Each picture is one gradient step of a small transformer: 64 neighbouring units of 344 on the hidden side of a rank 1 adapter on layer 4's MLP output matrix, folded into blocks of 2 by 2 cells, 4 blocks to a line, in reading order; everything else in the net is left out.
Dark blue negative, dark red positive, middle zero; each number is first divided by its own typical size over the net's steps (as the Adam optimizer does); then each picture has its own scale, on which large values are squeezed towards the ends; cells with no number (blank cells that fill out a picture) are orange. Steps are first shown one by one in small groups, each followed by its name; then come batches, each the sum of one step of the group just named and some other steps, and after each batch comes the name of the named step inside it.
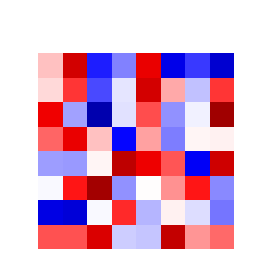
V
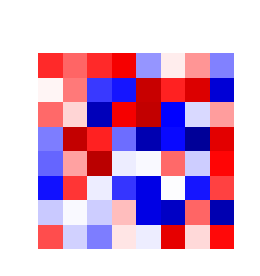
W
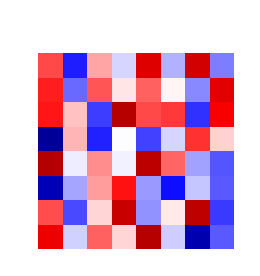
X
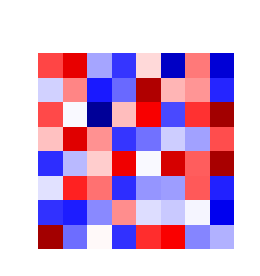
V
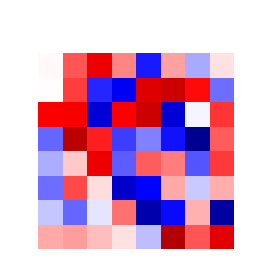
W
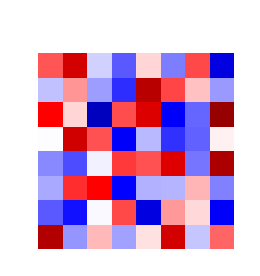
V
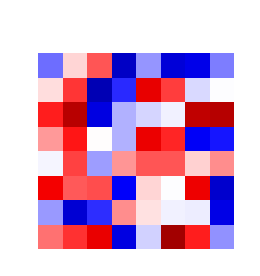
V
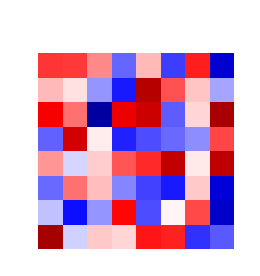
X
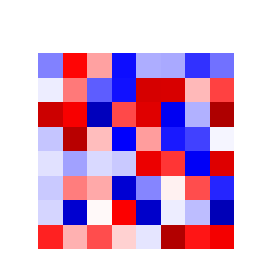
V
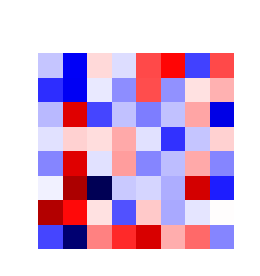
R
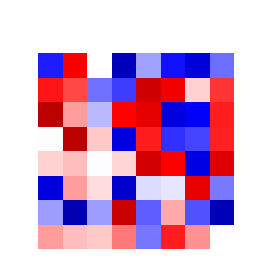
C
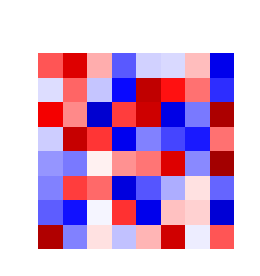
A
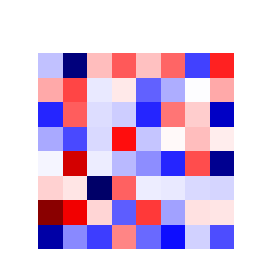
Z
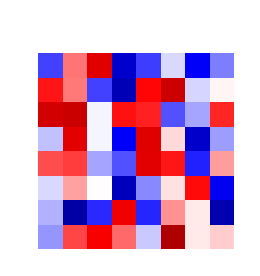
C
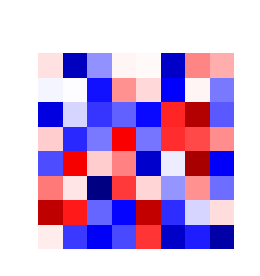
Z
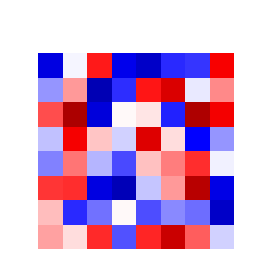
R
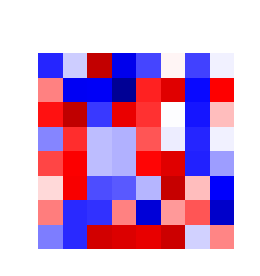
R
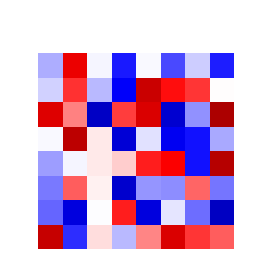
A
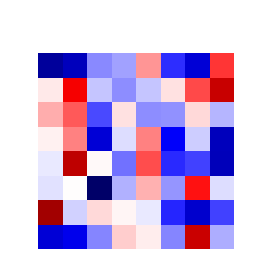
Z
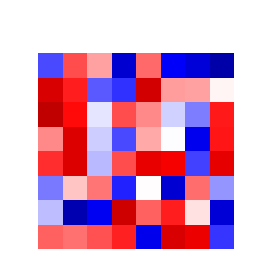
C
